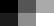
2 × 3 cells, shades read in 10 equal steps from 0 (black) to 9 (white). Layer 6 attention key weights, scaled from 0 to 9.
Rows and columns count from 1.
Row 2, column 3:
9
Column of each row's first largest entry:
3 3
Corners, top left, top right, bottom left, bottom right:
0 6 1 9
